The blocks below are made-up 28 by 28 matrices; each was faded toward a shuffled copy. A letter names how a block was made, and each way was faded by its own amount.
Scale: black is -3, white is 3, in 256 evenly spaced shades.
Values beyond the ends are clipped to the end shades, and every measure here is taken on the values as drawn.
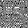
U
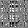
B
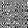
U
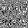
U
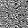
U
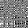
B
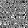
U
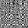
B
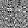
U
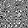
U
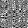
U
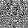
U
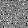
U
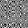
B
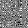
U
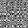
B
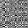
B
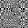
B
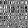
B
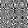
B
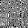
U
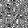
U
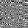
B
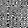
U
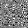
U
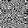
U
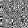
U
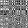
B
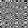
B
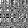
B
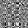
B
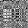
B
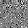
U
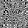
U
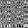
B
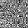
U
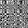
B
